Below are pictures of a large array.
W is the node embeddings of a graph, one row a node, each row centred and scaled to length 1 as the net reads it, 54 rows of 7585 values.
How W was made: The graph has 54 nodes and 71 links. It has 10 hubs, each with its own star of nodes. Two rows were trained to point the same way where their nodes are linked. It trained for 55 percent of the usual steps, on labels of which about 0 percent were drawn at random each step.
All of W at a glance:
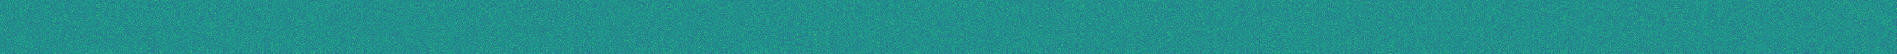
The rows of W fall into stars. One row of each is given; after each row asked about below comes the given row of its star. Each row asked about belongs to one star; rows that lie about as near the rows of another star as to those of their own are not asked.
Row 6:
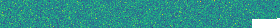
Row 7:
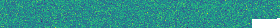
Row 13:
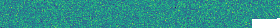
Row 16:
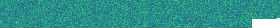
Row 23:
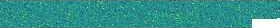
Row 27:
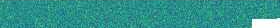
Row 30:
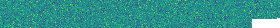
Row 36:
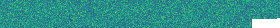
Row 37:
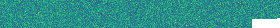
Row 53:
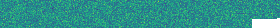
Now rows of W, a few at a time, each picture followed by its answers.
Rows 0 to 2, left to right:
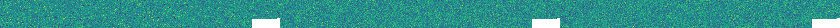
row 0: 16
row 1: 30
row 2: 13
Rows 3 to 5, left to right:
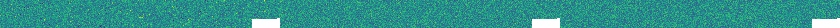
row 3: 53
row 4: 6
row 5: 30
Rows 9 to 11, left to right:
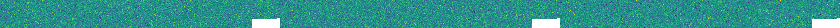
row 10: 23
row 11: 27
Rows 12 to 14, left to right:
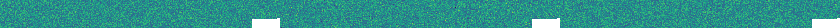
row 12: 6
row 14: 16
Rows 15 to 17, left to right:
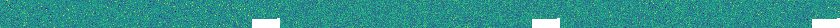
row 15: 6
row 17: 36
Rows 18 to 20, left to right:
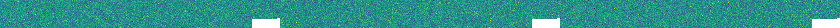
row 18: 37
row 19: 7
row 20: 53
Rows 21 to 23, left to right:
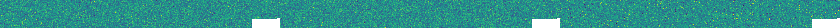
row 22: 37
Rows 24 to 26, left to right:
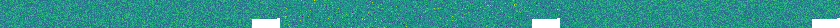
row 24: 53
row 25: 37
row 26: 13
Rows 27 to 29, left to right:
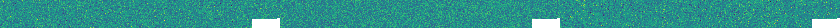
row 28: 7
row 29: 37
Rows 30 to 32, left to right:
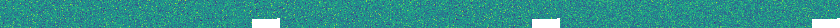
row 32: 13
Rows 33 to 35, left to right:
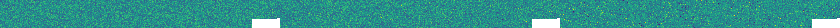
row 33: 23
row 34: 13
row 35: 23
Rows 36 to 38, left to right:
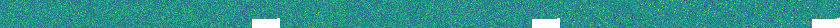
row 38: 16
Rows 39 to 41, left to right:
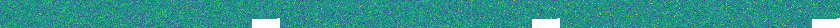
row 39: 6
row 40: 13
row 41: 6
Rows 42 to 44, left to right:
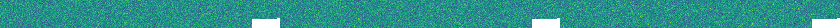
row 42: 7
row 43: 13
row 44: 27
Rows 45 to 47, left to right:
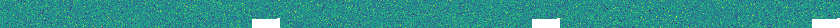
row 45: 7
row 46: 30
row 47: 27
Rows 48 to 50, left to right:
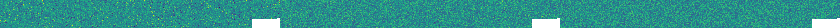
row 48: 16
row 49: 37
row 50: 27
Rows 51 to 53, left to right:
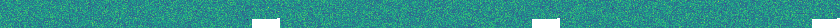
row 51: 36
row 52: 37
